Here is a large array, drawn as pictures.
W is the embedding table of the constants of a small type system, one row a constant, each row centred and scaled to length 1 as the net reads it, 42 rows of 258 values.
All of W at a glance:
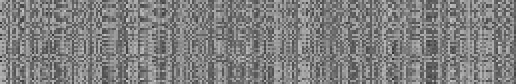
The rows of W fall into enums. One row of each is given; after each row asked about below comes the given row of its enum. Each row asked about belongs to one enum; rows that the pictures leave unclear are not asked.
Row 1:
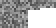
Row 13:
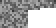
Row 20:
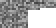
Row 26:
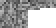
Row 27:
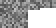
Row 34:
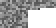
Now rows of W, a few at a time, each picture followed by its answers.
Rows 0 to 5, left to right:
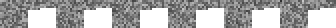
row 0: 34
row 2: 27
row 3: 27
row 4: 1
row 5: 13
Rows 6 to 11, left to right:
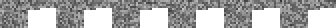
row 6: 1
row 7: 1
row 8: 20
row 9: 27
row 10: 27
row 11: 13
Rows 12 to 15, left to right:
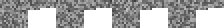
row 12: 1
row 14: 27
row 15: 34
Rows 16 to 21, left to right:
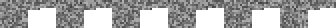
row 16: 34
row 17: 13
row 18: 34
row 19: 13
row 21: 1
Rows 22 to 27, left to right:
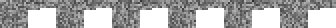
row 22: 20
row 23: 1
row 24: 26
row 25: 1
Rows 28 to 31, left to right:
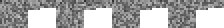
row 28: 13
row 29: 26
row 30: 13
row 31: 34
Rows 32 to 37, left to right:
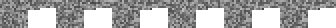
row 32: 1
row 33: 20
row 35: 27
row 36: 34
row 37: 34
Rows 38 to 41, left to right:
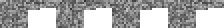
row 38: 20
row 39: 26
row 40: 27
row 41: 20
